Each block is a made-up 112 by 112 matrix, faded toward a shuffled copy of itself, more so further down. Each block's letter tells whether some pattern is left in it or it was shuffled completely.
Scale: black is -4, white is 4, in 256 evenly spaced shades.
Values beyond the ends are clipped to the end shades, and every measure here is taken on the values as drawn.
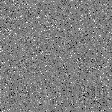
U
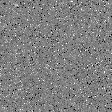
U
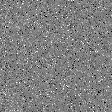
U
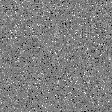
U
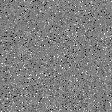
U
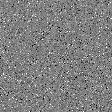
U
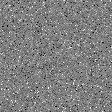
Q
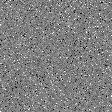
Q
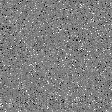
U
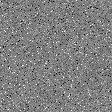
Q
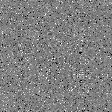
U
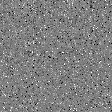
U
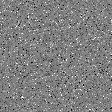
U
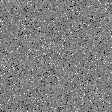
Q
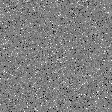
Q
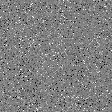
U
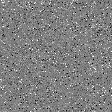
U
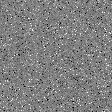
Q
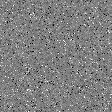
Q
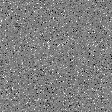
U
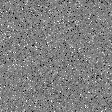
Q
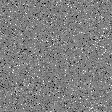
Q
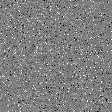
U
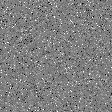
Q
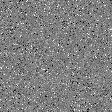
Q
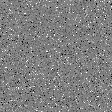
U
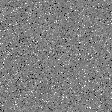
U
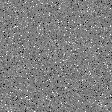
Q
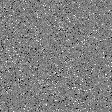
Q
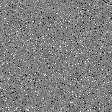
U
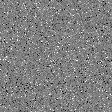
Q
